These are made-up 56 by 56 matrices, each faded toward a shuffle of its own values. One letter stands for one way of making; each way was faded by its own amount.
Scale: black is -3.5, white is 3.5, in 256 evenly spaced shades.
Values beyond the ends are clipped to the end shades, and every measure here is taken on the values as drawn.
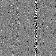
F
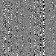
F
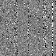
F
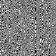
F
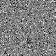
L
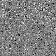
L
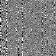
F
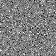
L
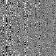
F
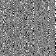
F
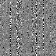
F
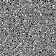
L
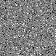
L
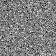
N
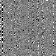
F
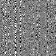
F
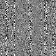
F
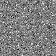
L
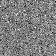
N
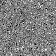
L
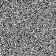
N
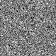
N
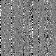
F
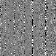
F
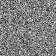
N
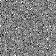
L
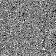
L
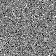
N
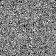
N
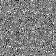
L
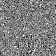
L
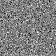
N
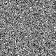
N
